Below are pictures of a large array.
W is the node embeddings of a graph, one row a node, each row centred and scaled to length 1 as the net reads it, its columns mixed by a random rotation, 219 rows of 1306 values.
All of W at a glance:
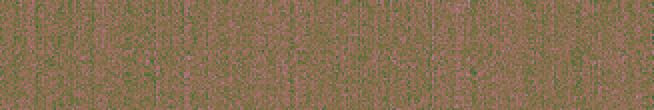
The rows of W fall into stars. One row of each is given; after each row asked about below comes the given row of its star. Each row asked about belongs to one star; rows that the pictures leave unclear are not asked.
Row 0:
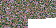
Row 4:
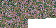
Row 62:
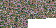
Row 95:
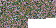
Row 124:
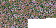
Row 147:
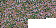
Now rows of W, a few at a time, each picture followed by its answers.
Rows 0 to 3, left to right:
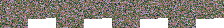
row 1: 0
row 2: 62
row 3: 62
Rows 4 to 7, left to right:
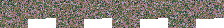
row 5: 0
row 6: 147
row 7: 0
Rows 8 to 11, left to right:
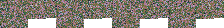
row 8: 62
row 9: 147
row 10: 0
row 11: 147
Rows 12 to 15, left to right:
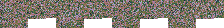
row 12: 0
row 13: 147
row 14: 95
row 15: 4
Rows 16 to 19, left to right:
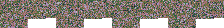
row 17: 4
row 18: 4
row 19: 124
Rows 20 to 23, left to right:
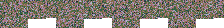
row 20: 147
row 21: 147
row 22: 4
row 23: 147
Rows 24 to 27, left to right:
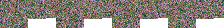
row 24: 0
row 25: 95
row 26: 4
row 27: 4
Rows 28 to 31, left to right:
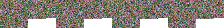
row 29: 95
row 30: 0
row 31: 95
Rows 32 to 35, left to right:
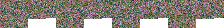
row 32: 95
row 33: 124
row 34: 62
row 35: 62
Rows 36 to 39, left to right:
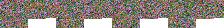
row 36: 4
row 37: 4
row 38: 4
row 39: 0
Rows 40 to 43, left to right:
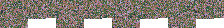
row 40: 95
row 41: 147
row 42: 62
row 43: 0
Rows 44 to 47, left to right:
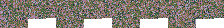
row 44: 124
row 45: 95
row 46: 124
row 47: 147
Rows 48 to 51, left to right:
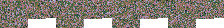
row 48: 0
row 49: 0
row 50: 124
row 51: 147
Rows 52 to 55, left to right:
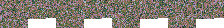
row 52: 4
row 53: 4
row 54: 95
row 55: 147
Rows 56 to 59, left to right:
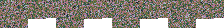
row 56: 62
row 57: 62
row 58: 147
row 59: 124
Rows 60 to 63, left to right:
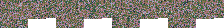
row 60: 147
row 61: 95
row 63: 95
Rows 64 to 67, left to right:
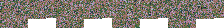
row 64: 147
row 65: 147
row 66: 124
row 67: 62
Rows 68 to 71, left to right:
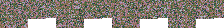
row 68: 95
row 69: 124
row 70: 95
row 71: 124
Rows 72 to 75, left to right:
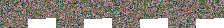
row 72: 147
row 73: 0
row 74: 62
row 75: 4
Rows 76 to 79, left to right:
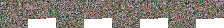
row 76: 147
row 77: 62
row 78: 147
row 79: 147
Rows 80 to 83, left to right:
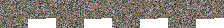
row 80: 0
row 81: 4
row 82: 124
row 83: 124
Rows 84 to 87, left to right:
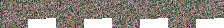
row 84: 147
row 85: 4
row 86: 124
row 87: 147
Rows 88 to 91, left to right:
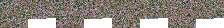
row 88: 62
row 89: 62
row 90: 124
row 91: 95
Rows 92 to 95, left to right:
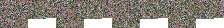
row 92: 62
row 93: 95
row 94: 124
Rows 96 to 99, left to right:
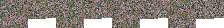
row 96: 147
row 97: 4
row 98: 147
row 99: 95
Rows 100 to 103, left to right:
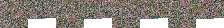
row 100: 124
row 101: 95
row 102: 124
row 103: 124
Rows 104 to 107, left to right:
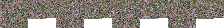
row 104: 124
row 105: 124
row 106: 124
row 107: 95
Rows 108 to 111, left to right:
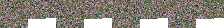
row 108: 95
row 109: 62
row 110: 4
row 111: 124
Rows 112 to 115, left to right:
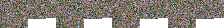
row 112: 0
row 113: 62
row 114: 95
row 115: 0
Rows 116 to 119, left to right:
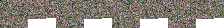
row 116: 62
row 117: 0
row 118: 0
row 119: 147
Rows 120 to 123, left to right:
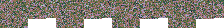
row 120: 0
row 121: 124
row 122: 124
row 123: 124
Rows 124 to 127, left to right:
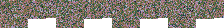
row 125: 124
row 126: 124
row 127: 0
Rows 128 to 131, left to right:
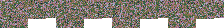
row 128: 0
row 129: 124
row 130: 147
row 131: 0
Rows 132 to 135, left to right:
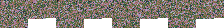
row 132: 124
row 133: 4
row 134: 4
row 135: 62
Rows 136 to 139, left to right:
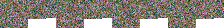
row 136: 0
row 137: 147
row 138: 0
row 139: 62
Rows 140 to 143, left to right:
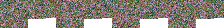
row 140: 124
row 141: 0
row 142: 147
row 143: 124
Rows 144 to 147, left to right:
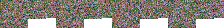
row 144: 147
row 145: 62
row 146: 147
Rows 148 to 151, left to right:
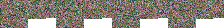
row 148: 62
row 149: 147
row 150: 62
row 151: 4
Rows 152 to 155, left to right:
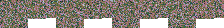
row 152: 4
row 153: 0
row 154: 95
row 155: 147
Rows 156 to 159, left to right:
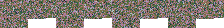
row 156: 124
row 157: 95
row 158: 124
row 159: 0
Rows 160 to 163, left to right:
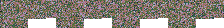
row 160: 147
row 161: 95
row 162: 147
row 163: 147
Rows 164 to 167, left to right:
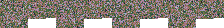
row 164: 4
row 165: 147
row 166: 62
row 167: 4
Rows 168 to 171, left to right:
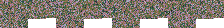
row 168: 124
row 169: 124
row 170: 95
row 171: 4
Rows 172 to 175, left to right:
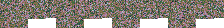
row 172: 4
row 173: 147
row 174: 4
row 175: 0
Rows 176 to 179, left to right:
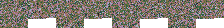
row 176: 124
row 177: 0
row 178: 4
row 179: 62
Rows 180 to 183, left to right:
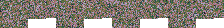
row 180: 147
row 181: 0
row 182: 124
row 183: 147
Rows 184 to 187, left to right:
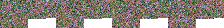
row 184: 62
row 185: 0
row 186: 124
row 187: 147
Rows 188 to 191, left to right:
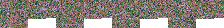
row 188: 95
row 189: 95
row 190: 147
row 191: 124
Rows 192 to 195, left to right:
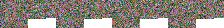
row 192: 147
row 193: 62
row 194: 95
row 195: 62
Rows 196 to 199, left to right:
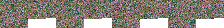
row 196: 4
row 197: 4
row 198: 62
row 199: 147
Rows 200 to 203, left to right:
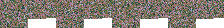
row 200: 62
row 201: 124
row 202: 0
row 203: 4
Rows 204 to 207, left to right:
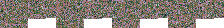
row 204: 95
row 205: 124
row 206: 95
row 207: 4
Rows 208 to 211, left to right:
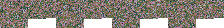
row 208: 95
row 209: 4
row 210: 62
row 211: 0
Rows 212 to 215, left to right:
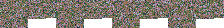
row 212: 124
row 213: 147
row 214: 0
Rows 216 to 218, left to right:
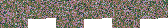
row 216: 0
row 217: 62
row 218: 124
